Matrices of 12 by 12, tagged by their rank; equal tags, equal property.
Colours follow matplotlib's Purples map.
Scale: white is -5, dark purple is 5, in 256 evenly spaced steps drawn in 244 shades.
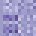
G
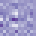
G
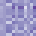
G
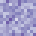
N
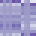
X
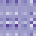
X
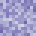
N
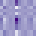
X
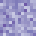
N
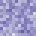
N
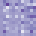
G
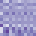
G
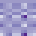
X
